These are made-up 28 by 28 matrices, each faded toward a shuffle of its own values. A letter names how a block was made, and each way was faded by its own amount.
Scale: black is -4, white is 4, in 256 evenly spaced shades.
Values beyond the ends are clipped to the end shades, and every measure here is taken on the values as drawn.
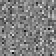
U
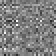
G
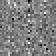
U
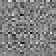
G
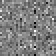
U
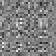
G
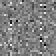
U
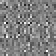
G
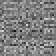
G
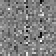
U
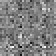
G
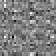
G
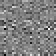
G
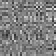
G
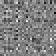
G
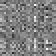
G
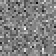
U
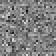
U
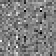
U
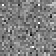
U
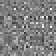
G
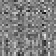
G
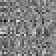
G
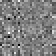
G
